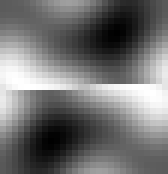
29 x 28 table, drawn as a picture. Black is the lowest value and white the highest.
No lone cell stands out from its neighbours. It looks the same turned upside down. There is no overall slope.
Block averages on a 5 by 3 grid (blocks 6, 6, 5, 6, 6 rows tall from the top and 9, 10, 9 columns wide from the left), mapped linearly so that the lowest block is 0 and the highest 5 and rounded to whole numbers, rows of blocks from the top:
2 1 0
4 1 2
5 4 5
2 1 4
0 1 2
